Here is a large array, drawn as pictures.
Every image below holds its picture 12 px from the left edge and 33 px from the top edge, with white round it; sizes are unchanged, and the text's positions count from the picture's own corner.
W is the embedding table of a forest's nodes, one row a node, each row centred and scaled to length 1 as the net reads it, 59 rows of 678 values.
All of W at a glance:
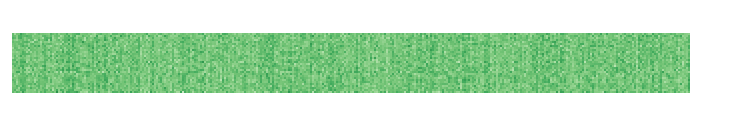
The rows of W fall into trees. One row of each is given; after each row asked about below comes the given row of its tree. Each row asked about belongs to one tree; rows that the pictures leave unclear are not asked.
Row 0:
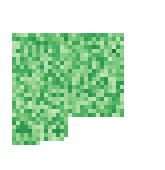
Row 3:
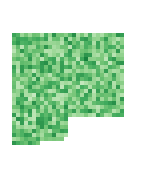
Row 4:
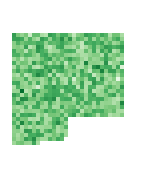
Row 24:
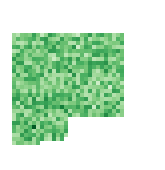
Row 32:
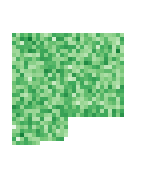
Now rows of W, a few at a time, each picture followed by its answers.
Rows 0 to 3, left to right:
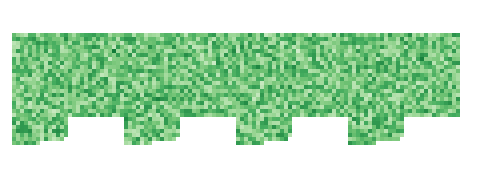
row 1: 4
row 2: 3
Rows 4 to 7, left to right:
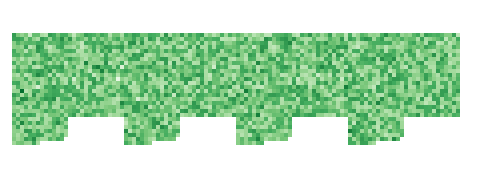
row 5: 3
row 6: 4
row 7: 0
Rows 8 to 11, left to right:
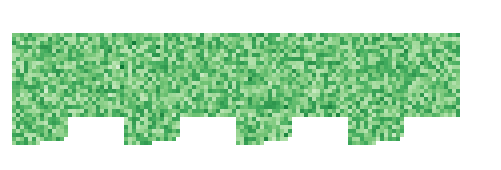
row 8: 32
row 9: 3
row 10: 24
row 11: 3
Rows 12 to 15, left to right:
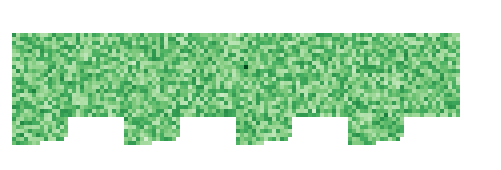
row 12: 32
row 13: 32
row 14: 0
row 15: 3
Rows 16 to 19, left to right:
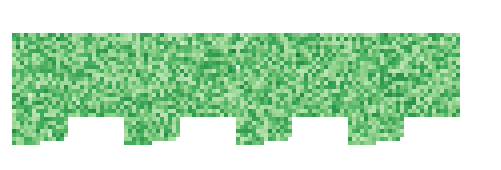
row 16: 3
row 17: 24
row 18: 0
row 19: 0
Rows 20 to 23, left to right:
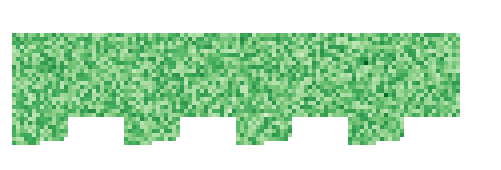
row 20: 3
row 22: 3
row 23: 0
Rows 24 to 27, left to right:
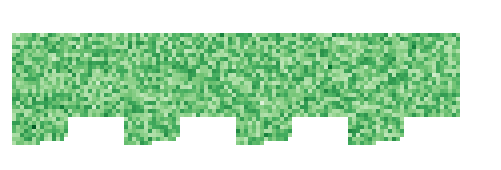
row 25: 3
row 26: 3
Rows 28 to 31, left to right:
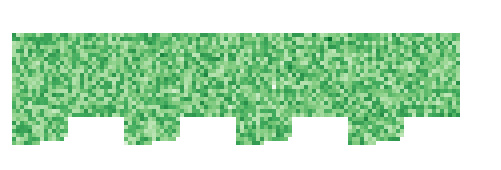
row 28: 0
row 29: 0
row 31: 32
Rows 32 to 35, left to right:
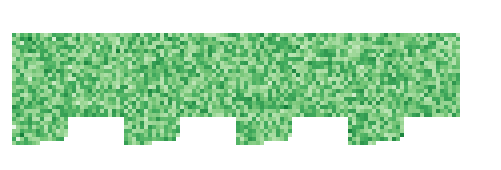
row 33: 3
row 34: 24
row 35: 0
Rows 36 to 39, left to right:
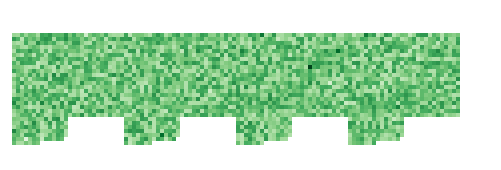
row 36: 0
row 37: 0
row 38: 24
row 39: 24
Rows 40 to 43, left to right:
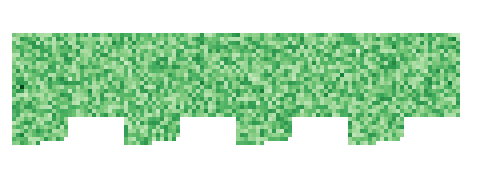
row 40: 32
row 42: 32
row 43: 4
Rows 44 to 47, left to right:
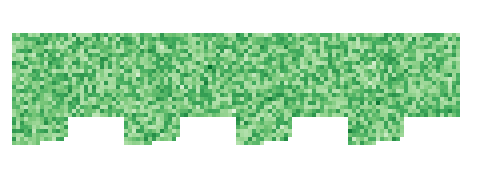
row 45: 4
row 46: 4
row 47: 0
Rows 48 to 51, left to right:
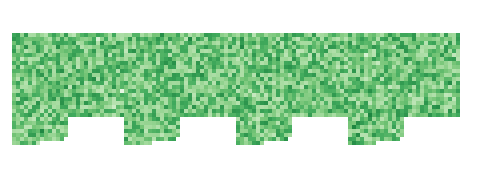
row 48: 4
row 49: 0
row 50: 3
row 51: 32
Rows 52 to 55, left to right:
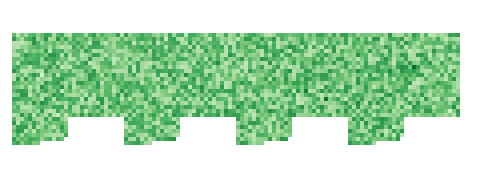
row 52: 0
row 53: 32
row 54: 32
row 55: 3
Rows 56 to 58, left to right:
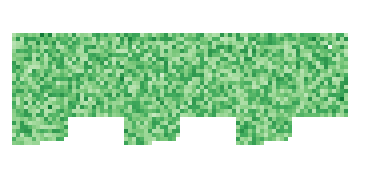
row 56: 0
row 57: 3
